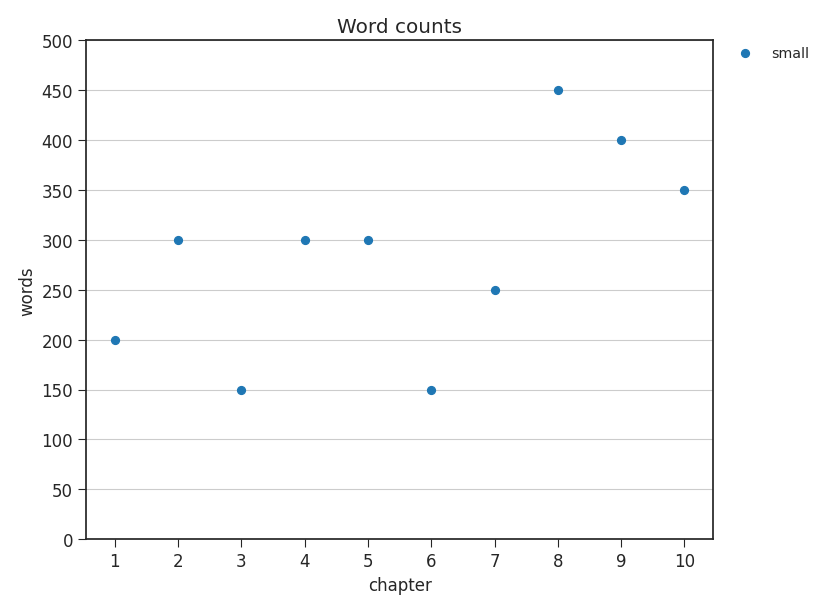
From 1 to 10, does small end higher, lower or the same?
higher
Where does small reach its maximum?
8
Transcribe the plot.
Title: Word counts
x-axis: chapter, ticks 1 2 3 4 5 6 7 8 9 10
y-axis: words, ticks 0 50 100 150 200 250 300 350 400 450 500
Legend: small
Values:
small: 200 300 150 300 300 150 250 450 400 350
